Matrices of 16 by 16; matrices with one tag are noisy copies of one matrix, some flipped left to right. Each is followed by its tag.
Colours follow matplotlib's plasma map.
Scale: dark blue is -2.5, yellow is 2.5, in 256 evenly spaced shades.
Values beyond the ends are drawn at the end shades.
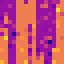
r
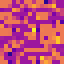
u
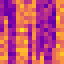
r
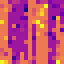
r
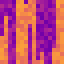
r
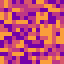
u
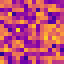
u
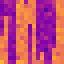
r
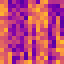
r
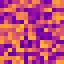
u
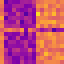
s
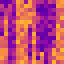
r
